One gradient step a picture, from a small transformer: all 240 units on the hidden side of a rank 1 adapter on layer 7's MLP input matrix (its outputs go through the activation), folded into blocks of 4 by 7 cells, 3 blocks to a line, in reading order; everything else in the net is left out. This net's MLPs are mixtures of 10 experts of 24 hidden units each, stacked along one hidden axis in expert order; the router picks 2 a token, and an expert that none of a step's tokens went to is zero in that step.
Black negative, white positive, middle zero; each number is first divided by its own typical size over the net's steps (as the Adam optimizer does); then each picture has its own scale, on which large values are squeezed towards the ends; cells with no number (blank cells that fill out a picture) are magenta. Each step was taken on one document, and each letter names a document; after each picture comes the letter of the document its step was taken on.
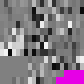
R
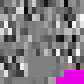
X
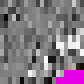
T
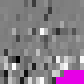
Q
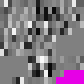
R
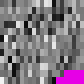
X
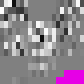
R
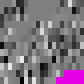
T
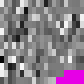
X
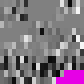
T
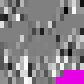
T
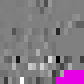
Q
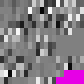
X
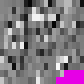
X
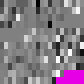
T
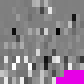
Q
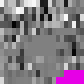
X
